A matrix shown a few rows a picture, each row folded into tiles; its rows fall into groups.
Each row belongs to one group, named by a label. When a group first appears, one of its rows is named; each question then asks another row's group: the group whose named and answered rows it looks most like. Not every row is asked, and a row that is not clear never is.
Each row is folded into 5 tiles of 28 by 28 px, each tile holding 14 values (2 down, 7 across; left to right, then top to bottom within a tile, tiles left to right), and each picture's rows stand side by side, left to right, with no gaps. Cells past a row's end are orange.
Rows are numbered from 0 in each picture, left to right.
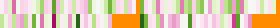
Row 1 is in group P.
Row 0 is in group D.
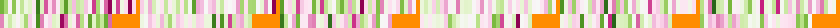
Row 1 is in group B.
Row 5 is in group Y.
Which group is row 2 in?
P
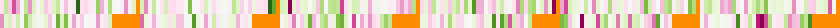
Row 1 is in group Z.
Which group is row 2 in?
Y
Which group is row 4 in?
P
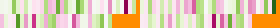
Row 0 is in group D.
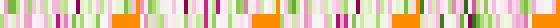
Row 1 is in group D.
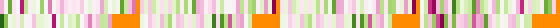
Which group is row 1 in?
B
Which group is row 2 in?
B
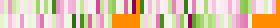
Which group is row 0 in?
B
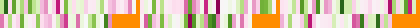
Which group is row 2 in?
P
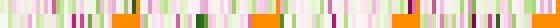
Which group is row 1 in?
Y
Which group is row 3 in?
D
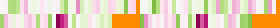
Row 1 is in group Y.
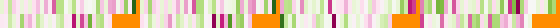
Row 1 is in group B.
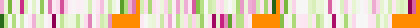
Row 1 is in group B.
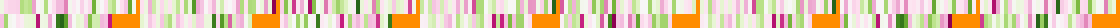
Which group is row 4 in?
D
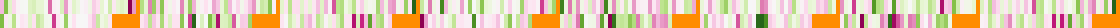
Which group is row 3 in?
Z
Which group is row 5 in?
Y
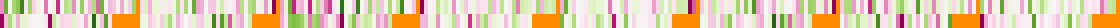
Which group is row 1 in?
B
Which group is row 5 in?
B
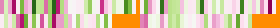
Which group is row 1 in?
Z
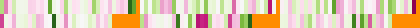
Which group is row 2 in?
B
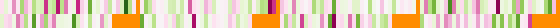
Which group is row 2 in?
D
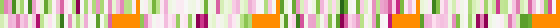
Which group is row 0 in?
Y
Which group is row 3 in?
Y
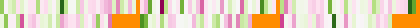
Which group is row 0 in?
P
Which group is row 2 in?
Z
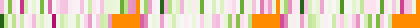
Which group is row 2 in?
Z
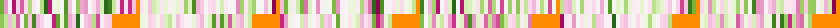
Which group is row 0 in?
D
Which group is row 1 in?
B
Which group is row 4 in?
Z
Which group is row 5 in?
B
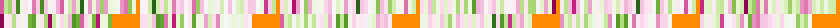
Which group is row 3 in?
B
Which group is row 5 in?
D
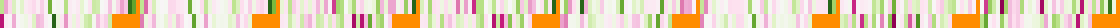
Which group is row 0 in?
Z
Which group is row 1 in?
Z
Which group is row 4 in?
Z
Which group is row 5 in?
Z
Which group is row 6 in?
D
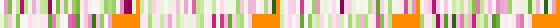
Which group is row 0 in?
D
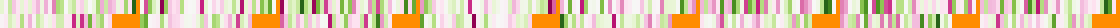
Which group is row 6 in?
P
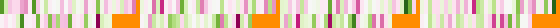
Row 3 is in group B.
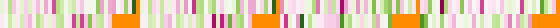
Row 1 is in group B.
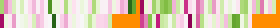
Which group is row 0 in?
Z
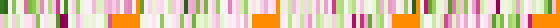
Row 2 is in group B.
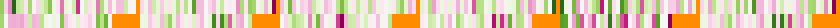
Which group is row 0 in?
Y
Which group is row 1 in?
B
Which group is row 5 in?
B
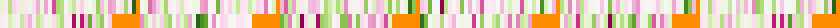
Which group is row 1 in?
Y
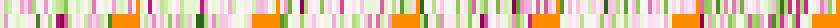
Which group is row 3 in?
P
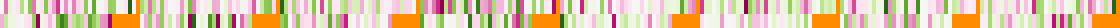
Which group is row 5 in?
D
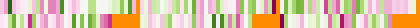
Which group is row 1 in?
B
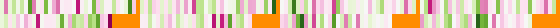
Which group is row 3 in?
Y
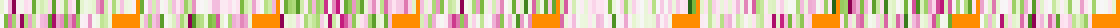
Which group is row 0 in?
D
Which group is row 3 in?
P
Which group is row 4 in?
Z
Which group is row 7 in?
D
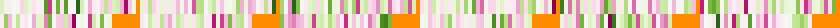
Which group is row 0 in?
D
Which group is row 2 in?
Y
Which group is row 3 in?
B
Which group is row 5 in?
D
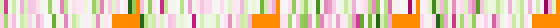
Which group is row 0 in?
Z
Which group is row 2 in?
P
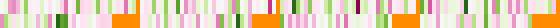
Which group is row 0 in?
Y
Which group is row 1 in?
P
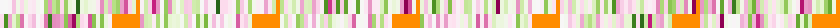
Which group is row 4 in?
B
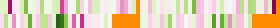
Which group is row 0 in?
Y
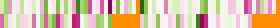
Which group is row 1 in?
P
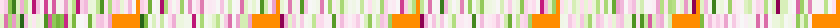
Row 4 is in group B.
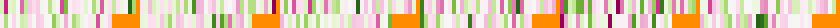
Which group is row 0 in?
Z
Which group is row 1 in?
B
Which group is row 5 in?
Y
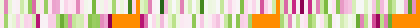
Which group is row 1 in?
Z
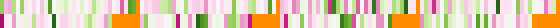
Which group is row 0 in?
Z
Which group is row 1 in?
Y
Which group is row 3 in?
Y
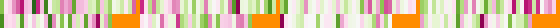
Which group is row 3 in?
P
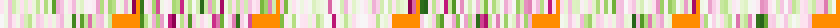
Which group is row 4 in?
B
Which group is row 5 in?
Y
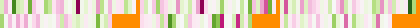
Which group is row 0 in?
Y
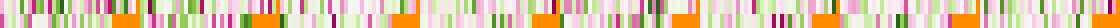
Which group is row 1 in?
Y
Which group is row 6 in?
Y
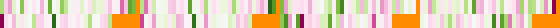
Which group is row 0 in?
Z
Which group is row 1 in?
Z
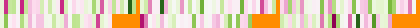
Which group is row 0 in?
Z
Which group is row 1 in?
Z
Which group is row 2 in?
D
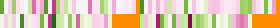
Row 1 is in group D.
